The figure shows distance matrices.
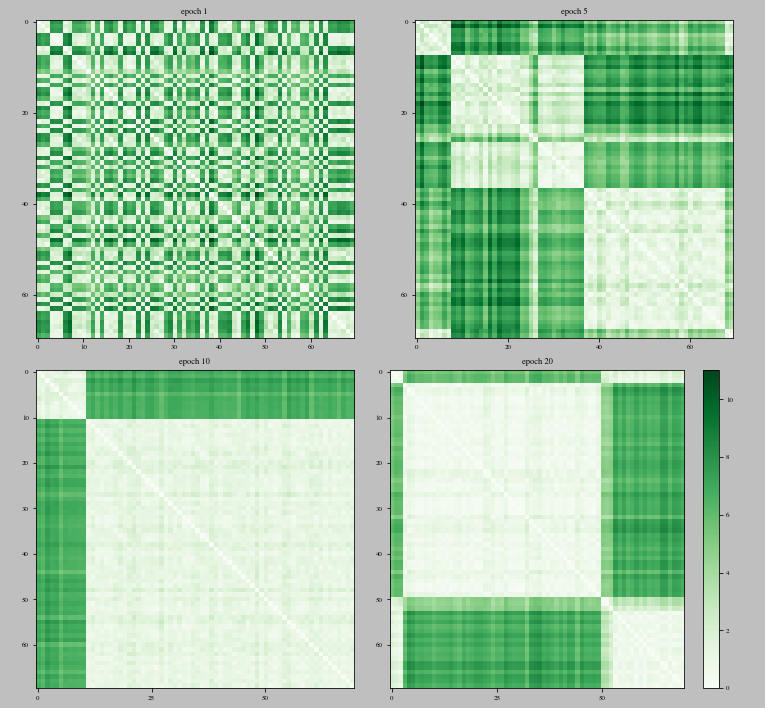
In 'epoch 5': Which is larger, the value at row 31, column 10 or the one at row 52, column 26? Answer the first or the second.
the first
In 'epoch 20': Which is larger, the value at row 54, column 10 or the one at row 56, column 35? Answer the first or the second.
the second
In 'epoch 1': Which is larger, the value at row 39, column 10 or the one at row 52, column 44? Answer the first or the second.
the second
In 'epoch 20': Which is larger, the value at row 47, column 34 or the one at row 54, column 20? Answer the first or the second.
the second
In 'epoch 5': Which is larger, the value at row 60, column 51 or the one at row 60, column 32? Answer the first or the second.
the second
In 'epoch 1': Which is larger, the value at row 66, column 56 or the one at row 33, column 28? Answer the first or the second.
the first
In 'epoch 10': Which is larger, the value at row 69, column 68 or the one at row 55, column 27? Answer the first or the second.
the second
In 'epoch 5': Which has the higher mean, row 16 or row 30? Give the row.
16
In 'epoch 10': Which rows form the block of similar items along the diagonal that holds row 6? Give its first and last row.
0 to 10
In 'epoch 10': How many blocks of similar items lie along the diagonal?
2
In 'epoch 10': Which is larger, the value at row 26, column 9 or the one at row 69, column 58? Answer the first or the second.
the first
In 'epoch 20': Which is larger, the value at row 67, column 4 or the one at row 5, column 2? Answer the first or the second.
the first
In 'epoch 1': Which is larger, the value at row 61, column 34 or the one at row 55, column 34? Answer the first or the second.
the first
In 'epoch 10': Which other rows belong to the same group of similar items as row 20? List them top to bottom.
11, 12, 13, 14, 15, 16, 17, 18, 19, 21, 22, 23, 24, 25, 26, 27, 28, 29, 30, 31, 32, 33, 34, 35, 36, 37, 38, 39, 40, 41, 42, 43, 44, 45, 46, 47, 48, 49, 50, 51, 52, 53, 54, 55, 56, 57, 58, 59, 60, 61, 62, 63, 64, 65, 66, 67, 68, 69
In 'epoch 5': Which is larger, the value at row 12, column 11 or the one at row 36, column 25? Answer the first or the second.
the second
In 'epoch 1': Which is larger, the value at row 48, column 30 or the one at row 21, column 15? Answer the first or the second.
the first
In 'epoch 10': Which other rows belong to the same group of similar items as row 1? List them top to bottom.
0, 2, 3, 4, 5, 6, 7, 8, 9, 10
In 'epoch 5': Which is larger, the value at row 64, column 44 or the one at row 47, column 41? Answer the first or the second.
the second
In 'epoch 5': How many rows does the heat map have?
70
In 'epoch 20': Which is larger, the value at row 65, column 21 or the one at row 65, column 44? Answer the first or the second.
the first
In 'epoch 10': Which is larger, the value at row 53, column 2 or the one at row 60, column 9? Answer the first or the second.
the first
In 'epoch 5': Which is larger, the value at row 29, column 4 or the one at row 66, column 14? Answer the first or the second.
the second
